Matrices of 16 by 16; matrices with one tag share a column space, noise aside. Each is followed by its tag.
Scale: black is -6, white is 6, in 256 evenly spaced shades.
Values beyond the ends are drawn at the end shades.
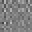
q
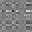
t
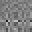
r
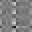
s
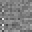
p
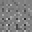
p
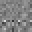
r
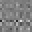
r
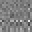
r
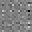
t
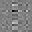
t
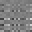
p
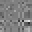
r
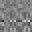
r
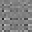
p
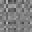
q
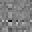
r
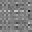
t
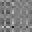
s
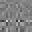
r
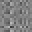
s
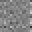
s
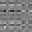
t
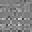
p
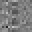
s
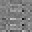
p
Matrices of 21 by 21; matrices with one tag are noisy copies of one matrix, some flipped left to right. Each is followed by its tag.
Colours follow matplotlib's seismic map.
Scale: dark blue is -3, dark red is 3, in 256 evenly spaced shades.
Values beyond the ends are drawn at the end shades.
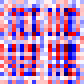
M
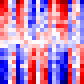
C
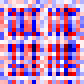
M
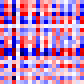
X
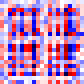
M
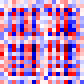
M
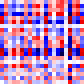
X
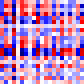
X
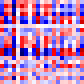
X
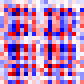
M
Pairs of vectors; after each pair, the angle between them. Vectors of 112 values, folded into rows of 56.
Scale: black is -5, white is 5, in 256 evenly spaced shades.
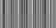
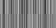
nearly parallel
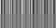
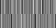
partly opposed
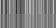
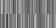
partly opposed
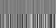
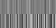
nearly parallel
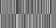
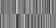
nearly opposite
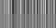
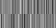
partly aligned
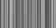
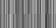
nearly parallel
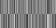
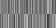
nearly opposite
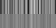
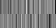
partly aligned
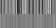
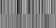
nearly parallel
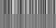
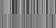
nearly opposite
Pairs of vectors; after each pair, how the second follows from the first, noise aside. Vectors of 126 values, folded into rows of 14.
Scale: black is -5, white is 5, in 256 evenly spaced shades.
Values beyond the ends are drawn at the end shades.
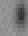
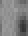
wrapped around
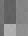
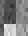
scaled up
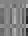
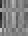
reversed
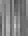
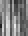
scaled up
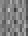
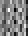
scaled up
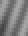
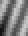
scaled up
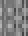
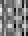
scaled up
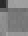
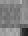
reversed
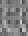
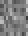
wrapped around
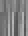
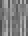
wrapped around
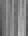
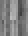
wrapped around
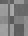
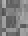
wrapped around
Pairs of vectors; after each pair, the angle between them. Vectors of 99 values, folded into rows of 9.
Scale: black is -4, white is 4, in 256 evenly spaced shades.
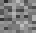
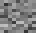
orthogonal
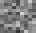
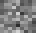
nearly opposite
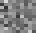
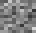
orthogonal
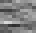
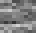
nearly opposite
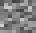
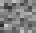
nearly opposite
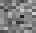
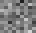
orthogonal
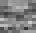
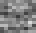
nearly parallel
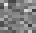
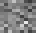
partly opposed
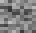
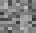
orthogonal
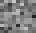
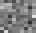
partly opposed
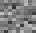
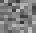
orthogonal
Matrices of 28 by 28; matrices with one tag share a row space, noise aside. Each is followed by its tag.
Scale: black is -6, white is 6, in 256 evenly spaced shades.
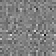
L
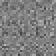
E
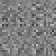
E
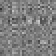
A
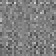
L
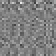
E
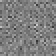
L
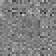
A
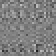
E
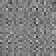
L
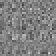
A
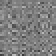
A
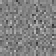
L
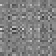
A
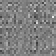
L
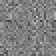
L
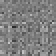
A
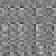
E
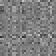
A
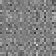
L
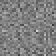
E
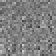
A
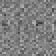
E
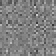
L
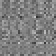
E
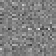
A
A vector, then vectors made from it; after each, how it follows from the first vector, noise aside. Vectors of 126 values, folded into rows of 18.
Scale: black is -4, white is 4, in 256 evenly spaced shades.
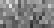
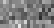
wrapped around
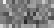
wrapped around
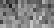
negated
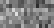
wrapped around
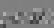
partly zeroed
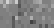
partly zeroed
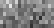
copied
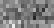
wrapped around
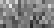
copied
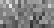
copied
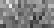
copied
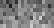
negated
